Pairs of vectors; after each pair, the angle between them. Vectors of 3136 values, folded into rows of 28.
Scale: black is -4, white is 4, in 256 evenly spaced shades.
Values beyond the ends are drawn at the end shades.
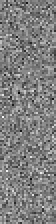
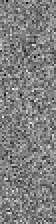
partly aligned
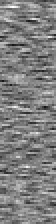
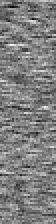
nearly opposite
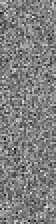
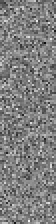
partly opposed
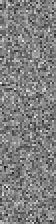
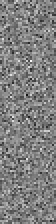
partly aligned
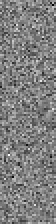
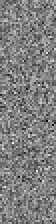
orthogonal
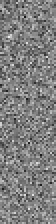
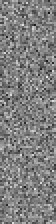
orthogonal
